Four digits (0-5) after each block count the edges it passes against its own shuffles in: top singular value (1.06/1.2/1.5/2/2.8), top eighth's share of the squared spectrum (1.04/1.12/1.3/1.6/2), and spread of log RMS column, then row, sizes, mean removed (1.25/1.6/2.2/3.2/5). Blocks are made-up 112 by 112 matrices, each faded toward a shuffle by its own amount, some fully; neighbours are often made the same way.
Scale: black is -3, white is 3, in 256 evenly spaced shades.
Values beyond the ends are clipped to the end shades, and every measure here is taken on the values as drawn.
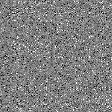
4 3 1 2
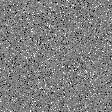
0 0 0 0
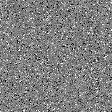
0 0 1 0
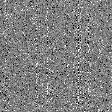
2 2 3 0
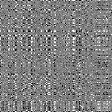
5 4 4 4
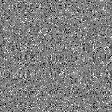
4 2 1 2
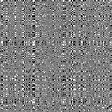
5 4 4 4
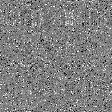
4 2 1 1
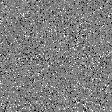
3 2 1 0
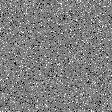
2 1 0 0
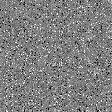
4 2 1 0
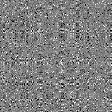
5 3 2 2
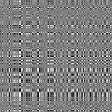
5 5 5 5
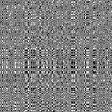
5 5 4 4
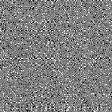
5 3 2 3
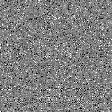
4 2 1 1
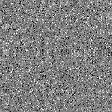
4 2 1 1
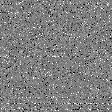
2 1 0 2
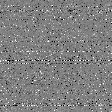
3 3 0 3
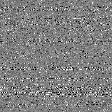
2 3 0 4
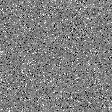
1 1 0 1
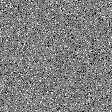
0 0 0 0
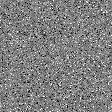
0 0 0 0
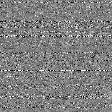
2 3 0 4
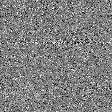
1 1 0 2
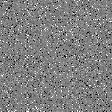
4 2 1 1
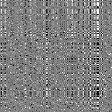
5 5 4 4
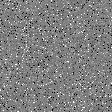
2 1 0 0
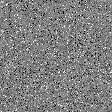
1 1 0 0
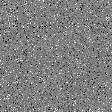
3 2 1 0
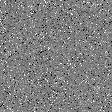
0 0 0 0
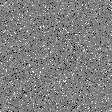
0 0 0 0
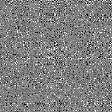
4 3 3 3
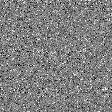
0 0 0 2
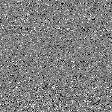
1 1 0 3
